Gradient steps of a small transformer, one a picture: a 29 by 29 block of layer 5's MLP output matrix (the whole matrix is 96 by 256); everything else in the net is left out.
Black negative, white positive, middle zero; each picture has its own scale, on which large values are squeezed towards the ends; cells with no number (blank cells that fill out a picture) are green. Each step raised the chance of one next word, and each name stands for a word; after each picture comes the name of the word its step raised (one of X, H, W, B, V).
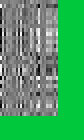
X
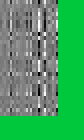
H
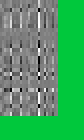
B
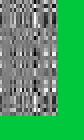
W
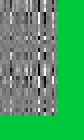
X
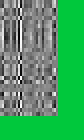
X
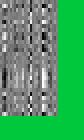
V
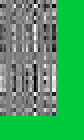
V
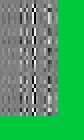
W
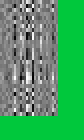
V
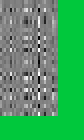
B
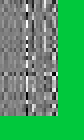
B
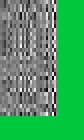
B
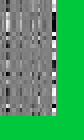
H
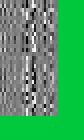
V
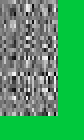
B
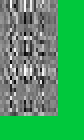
X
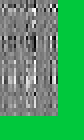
V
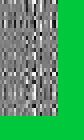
H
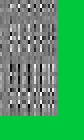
V
